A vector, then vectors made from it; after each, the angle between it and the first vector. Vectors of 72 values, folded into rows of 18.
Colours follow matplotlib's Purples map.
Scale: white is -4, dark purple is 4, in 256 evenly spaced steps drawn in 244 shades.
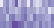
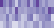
nearly opposite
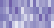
partly opposed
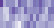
partly opposed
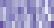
orthogonal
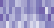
partly opposed
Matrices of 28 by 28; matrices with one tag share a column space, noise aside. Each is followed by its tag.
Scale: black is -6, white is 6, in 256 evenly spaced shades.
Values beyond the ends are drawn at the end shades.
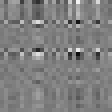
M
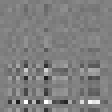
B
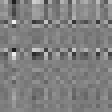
M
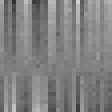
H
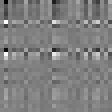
M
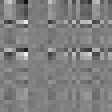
M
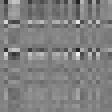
M
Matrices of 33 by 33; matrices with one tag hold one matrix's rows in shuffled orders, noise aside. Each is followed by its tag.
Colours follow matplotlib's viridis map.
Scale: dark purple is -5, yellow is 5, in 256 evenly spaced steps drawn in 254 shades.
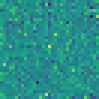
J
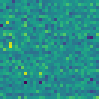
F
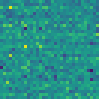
F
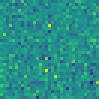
J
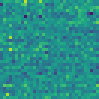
F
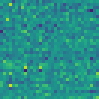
F
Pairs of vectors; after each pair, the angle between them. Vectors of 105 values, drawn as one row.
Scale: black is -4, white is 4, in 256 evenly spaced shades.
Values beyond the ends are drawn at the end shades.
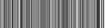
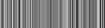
nearly opposite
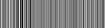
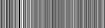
nearly opposite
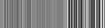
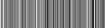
orthogonal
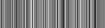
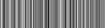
partly opposed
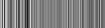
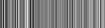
nearly opposite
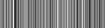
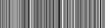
orthogonal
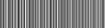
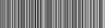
partly aligned
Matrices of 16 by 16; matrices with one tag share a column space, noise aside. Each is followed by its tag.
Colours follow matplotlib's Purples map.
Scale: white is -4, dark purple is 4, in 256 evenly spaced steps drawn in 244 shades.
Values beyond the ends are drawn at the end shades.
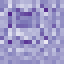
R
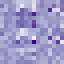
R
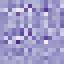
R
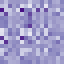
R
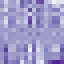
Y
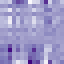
Y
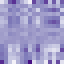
Y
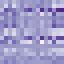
R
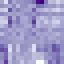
Y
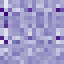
R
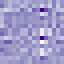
R
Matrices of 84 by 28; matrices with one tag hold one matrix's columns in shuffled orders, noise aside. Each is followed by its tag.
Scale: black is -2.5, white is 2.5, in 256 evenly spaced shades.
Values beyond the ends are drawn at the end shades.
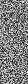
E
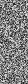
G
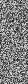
E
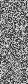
G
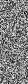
G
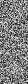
G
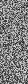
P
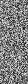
P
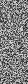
E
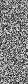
E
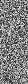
G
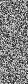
G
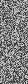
P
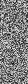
E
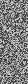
E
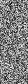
G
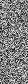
E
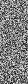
P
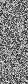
G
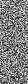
P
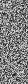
E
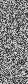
E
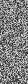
P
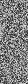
G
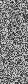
E
